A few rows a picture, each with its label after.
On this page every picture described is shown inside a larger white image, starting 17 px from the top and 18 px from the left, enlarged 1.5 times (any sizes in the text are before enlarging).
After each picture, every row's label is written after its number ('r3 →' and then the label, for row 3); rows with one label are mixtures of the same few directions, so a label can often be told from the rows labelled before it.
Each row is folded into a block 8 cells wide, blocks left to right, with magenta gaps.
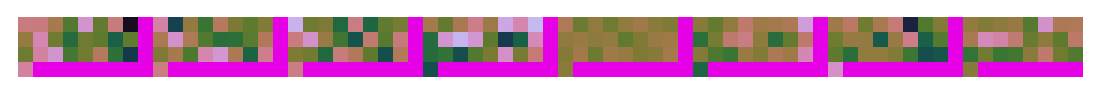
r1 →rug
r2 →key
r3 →key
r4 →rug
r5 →key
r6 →rug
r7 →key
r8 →rug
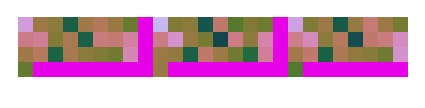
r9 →key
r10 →key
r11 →key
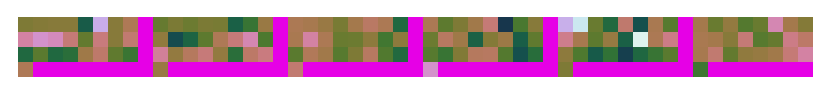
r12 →rug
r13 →rug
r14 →rug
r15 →key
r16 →key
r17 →key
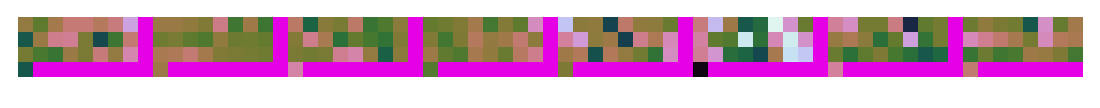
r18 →rug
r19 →rug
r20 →key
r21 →rug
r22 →key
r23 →key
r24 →key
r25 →rug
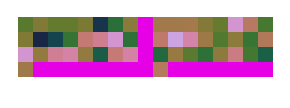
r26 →rug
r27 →rug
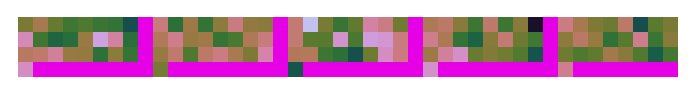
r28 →rug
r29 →key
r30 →key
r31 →rug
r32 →key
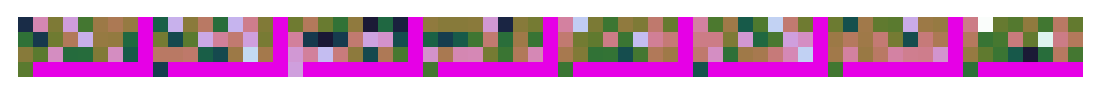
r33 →key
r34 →key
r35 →rug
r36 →rug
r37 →key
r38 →key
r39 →key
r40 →key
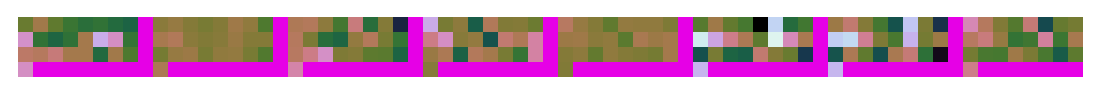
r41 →rug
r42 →rug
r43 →rug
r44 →key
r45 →key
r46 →rug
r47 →rug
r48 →key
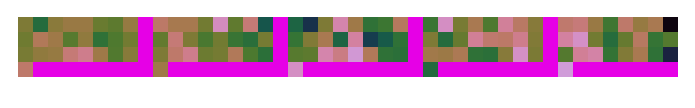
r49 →key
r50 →rug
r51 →key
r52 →key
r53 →rug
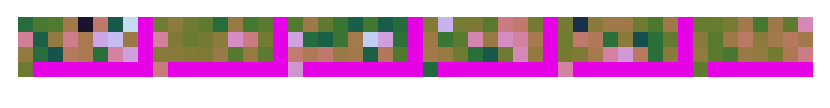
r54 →rug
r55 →rug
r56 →rug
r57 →key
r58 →key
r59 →rug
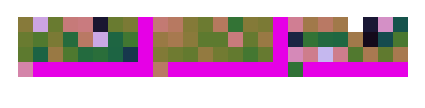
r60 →key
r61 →key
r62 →rug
